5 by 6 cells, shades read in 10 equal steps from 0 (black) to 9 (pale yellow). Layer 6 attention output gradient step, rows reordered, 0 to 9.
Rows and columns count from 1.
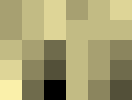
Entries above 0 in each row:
6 6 6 6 5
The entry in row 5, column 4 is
7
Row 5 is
9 4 0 7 5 3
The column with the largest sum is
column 1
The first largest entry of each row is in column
3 3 1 1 1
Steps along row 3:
down down up down down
